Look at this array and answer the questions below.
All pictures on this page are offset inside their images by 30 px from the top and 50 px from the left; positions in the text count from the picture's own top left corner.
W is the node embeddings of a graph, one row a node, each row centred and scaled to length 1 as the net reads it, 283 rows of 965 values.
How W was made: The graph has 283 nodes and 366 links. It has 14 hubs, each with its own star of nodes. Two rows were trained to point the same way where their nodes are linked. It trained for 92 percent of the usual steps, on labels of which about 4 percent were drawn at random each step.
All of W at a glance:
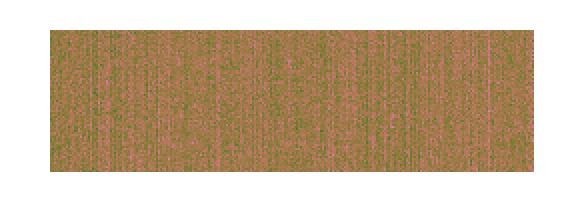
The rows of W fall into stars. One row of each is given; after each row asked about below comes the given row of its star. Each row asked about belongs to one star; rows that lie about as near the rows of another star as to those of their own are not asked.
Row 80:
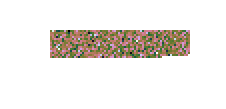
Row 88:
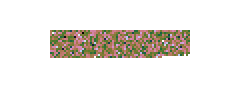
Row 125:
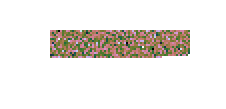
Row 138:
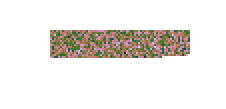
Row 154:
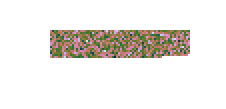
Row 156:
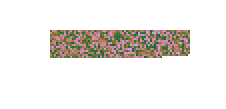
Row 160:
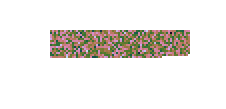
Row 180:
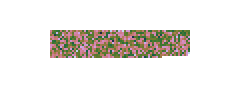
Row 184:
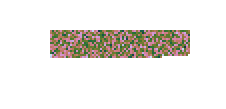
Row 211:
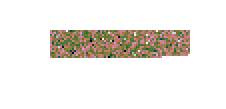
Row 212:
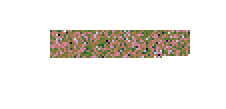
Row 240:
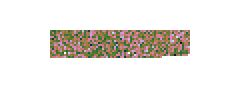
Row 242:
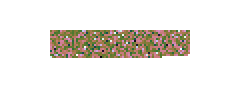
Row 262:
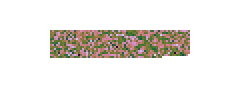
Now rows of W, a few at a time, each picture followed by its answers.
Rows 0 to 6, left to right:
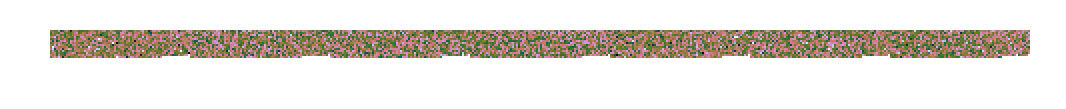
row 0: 240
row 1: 180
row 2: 212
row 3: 125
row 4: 242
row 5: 212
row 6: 242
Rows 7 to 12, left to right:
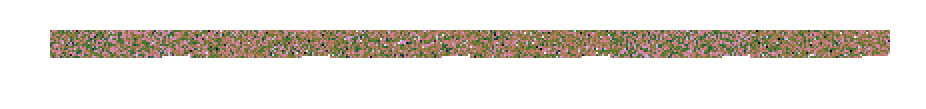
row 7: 242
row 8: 80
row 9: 125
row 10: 180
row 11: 262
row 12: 138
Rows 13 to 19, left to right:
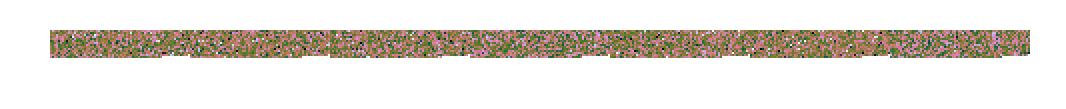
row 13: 80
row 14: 160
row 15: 262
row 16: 184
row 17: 242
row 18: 240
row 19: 212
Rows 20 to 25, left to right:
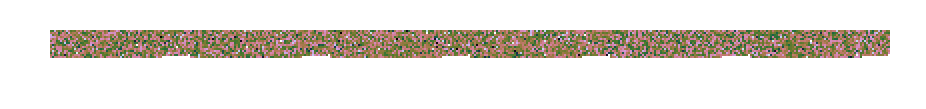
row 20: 160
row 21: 125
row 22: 160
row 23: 156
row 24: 184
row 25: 242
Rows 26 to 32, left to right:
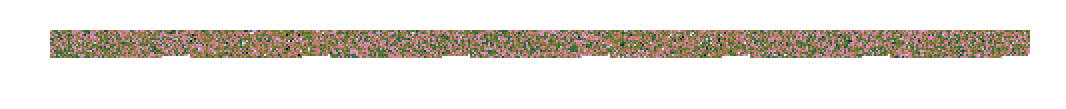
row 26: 240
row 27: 212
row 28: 156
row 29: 211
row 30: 262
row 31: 262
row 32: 184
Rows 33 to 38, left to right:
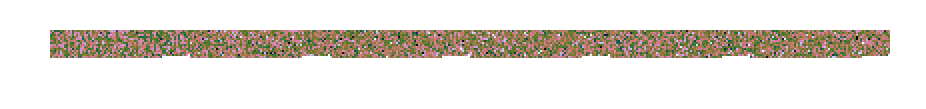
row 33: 212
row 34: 80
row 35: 242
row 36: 88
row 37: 160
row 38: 125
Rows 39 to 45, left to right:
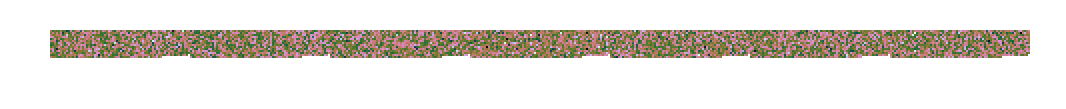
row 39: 240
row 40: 242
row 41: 262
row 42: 138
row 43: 242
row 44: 240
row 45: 80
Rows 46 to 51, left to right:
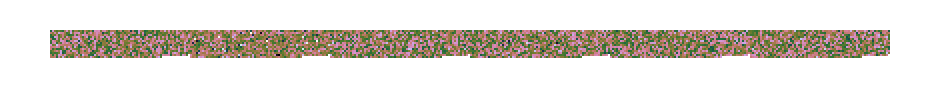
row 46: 212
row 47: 184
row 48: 212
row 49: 262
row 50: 211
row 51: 80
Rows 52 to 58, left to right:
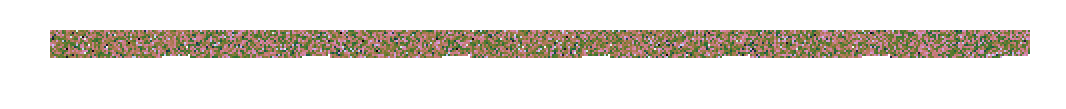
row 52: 125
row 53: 156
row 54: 160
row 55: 80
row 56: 262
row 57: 240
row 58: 262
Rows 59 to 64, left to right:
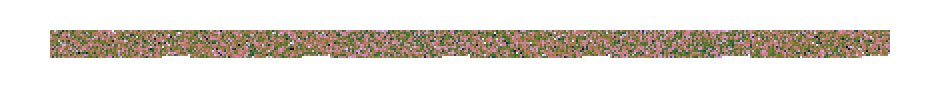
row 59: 160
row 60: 262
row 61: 180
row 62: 156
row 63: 80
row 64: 154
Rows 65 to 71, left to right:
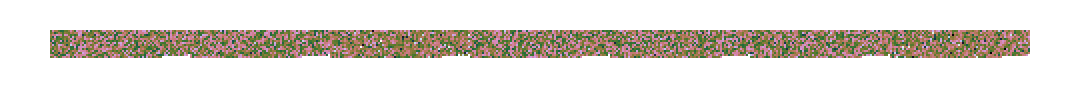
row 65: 262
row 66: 160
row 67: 180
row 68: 184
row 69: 184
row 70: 184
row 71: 211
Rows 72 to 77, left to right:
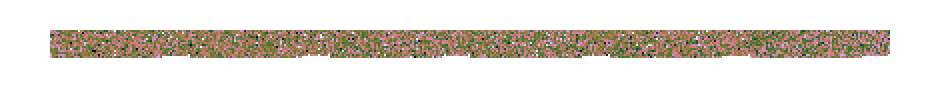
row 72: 212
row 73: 154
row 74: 125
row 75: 156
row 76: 125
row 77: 138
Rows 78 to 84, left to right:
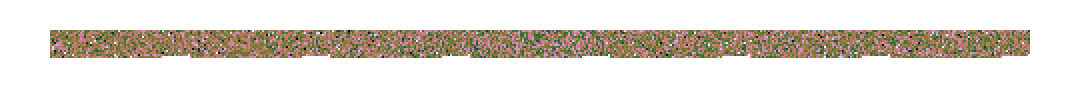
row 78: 240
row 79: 160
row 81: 156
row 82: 262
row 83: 80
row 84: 80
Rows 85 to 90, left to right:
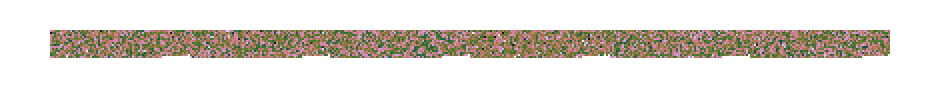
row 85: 211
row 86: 184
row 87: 262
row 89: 125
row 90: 156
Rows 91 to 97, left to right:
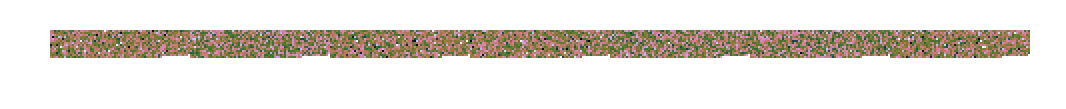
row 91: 154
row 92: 154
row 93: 242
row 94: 212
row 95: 262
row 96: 184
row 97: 125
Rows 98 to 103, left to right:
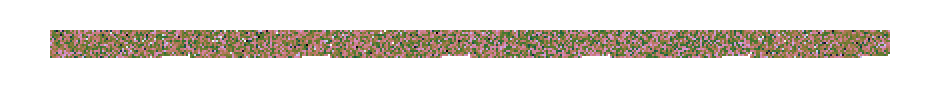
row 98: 184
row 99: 242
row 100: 154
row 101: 180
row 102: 160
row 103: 88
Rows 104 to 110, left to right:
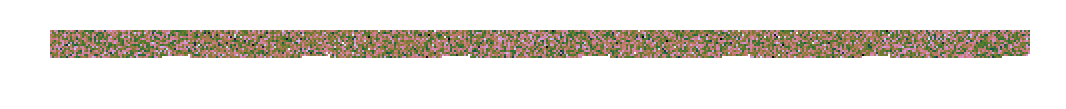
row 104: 180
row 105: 80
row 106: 88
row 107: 88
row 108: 212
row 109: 180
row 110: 262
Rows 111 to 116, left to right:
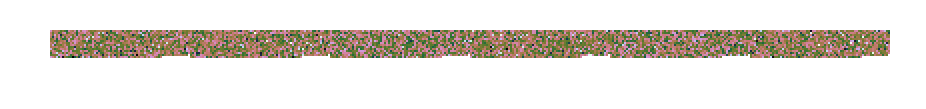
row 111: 184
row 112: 184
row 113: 154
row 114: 80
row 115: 88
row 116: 184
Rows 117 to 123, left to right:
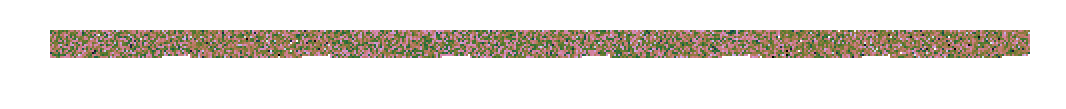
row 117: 160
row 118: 184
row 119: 80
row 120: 180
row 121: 154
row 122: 180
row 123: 262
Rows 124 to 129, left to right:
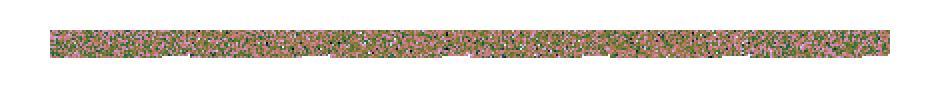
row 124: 160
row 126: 138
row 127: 184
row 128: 242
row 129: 156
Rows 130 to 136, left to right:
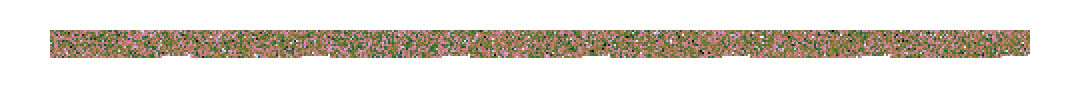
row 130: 80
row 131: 184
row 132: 211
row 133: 262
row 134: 242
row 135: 88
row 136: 80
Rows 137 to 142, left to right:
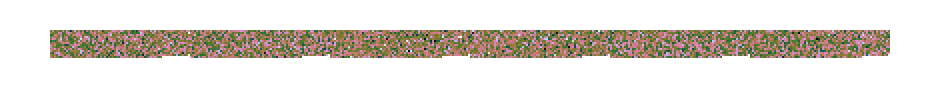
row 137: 88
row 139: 184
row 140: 212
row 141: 212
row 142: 125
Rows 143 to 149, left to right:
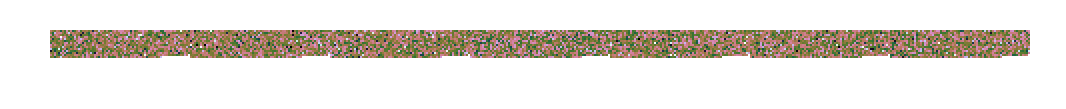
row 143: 88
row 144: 154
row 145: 80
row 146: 180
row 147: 138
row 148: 160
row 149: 240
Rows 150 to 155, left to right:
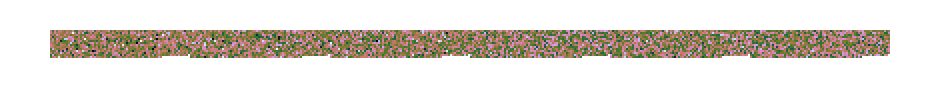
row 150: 125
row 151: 156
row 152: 80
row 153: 156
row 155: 242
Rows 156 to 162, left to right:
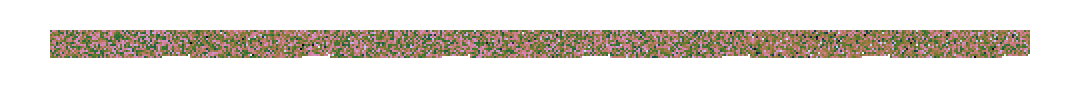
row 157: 138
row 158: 154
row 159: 184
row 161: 154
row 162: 125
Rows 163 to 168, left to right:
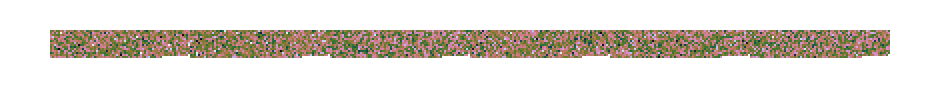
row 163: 160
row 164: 242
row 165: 242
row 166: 160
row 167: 184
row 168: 125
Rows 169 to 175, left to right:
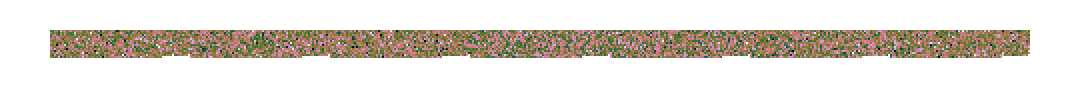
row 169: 156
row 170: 160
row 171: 156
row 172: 212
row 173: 88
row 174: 125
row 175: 240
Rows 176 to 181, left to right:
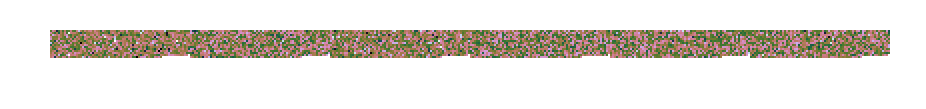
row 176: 138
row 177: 154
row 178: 154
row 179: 184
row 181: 240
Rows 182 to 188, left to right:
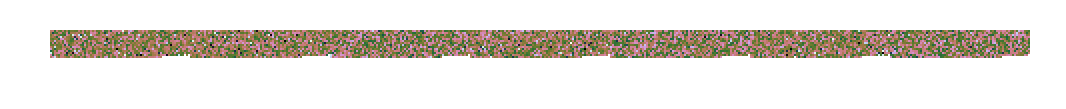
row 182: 88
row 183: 156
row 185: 160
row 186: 180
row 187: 180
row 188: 242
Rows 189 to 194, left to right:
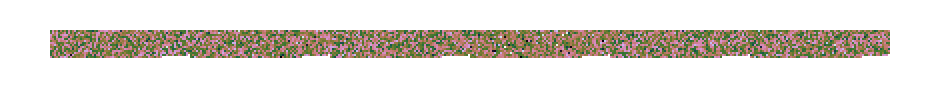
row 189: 160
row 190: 262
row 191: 180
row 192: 242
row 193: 212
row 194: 240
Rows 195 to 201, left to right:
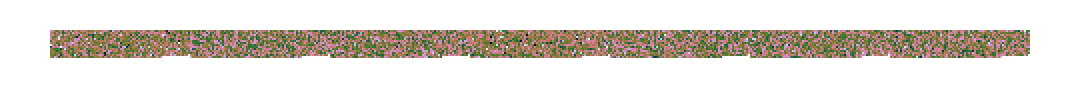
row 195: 154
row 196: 180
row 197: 242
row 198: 125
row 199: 156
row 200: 154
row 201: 88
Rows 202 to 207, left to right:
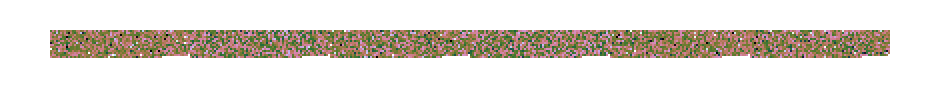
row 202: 138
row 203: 160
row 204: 262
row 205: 156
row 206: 211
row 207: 80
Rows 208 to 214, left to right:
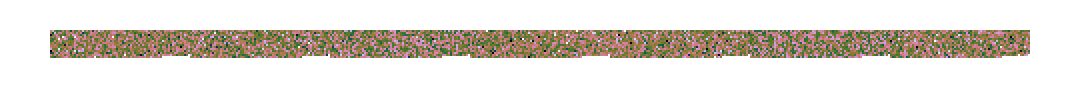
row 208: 88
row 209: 156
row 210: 212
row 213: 88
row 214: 154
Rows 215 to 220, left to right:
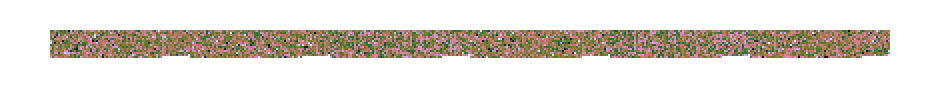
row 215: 80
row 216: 156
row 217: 242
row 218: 80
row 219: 240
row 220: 240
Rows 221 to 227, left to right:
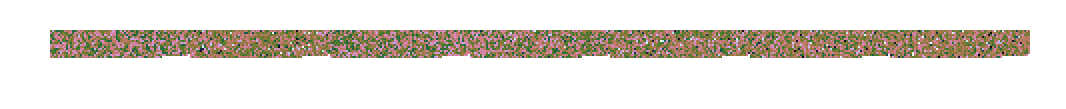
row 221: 212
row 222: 160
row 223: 138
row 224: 212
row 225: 212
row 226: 156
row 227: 240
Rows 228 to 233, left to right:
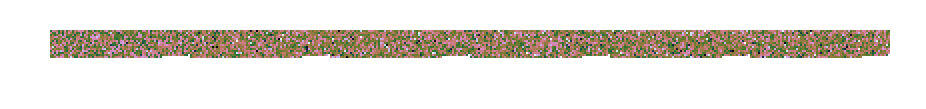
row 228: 156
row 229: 156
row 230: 125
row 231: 212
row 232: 262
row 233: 184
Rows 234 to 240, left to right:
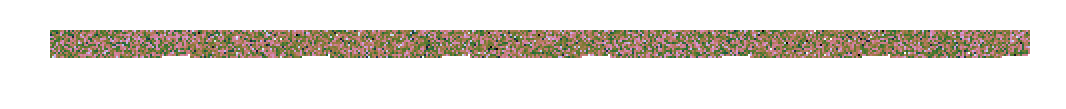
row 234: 240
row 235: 156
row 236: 262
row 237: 80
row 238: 88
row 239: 212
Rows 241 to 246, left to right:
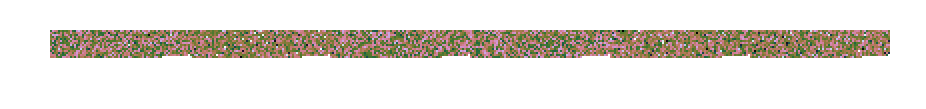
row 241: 138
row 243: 160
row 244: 154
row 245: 212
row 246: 156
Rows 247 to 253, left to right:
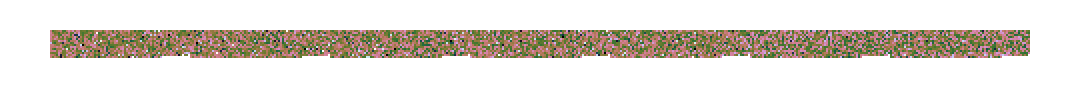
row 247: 180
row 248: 160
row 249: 262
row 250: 180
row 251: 180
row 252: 80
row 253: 184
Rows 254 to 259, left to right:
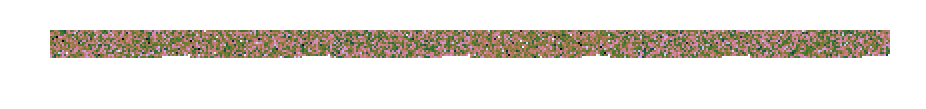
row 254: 80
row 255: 212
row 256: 211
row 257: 180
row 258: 125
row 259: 160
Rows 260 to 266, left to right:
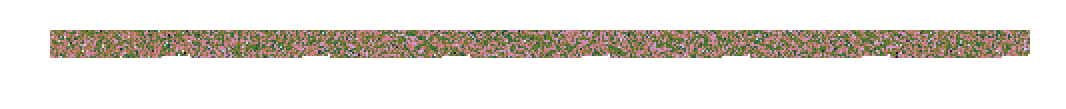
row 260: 180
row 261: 180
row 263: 211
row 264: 262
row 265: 262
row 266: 180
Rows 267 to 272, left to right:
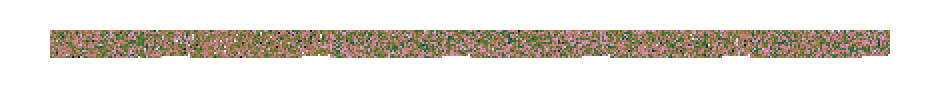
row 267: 184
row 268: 154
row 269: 180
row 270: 125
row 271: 262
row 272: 125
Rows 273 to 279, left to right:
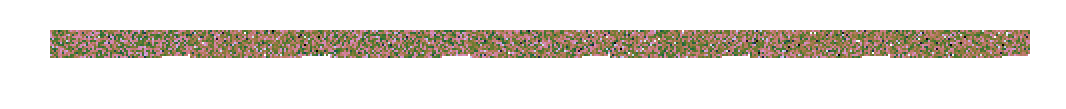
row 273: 184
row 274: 88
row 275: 154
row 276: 138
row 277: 240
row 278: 184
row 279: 138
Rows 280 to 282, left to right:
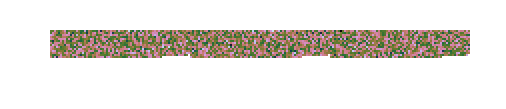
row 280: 160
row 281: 211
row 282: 262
